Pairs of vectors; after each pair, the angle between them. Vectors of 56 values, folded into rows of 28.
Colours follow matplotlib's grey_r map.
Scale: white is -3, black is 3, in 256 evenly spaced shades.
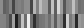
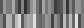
partly opposed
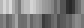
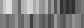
nearly parallel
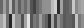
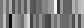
nearly parallel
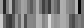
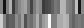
nearly parallel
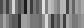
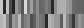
partly opposed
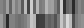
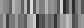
nearly parallel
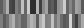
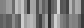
orthogonal
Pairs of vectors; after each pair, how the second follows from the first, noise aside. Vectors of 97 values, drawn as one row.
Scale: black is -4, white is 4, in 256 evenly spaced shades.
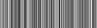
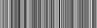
copied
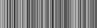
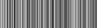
copied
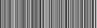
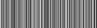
negated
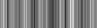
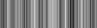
negated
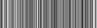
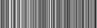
wrapped around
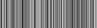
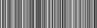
negated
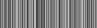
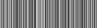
negated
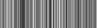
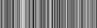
negated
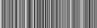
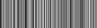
negated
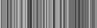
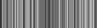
wrapped around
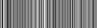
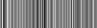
negated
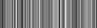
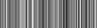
wrapped around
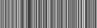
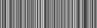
wrapped around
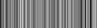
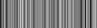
copied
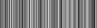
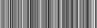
negated
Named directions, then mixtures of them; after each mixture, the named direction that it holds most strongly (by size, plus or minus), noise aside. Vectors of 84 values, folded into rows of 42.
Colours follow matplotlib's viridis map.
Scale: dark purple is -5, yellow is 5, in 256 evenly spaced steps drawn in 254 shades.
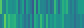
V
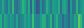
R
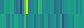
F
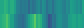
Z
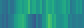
Z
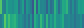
V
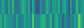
R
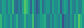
R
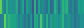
V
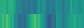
Z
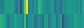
F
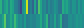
F
